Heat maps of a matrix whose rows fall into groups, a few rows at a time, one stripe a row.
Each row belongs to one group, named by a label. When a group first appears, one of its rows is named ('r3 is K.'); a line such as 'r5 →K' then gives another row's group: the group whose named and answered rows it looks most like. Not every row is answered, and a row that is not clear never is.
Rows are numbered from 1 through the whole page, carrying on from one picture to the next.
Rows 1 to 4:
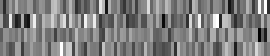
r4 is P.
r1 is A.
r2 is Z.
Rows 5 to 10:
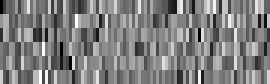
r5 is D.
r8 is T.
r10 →Z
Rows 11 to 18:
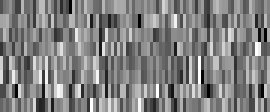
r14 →P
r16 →Z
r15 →Z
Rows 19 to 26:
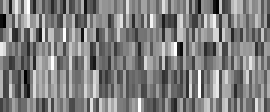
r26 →D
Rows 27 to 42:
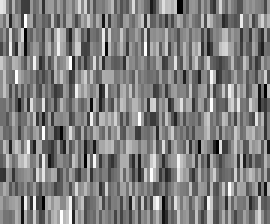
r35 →D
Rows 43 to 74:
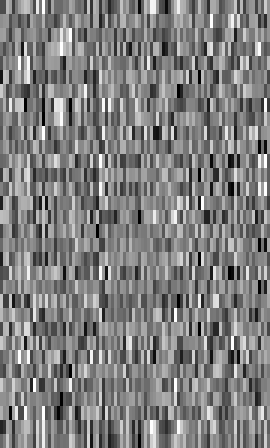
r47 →A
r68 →A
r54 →A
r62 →A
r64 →Z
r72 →T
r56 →A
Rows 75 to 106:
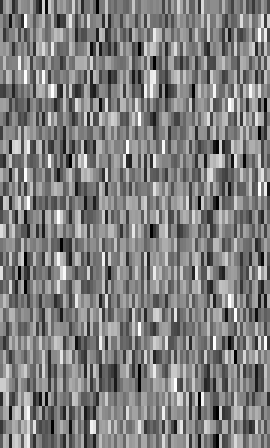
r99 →A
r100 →P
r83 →D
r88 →A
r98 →D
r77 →A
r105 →D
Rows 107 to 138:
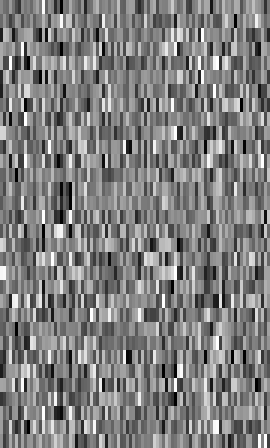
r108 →P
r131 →Z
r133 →D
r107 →T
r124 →D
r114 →T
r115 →T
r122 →T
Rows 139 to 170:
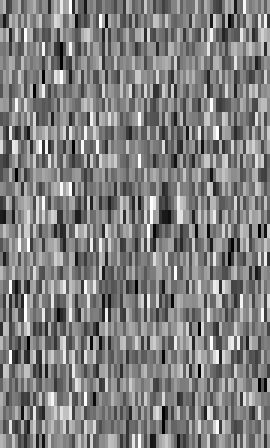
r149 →Z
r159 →Z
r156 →A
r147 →D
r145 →P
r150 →D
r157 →A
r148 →Z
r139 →P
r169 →Z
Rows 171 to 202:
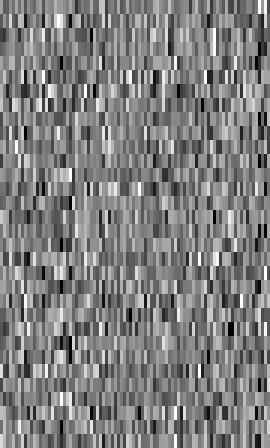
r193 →P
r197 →Z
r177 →D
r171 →A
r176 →P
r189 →Z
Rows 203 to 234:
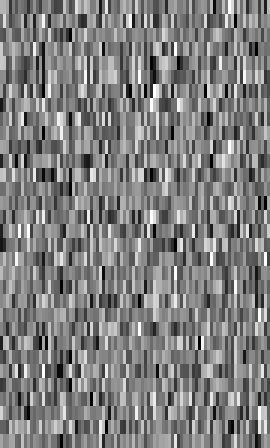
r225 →A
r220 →D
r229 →T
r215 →D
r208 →D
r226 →D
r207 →D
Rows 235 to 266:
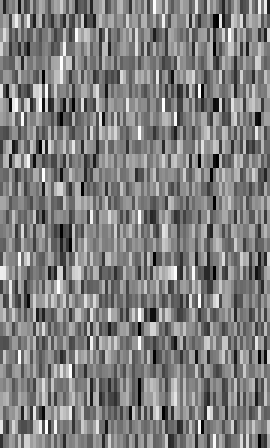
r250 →D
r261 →P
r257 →D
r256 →Z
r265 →Z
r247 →T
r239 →P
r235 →A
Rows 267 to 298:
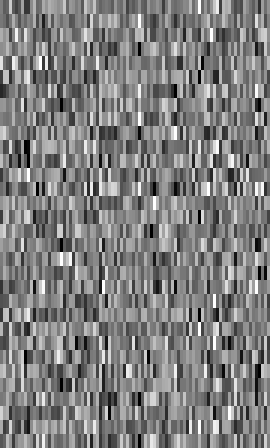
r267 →Z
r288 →A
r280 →D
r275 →D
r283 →D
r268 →D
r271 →Z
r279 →A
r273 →D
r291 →A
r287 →P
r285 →P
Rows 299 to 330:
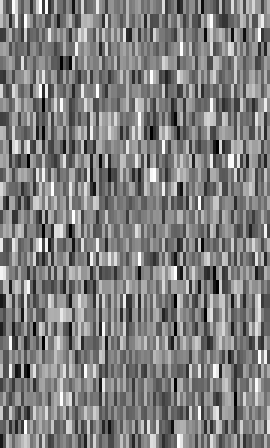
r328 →Z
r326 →P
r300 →T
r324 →A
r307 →D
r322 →P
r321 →P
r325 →Z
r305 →Z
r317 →D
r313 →Z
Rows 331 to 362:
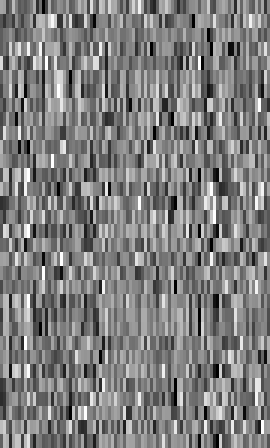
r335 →Z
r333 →T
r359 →D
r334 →A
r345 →D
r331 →D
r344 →T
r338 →P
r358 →P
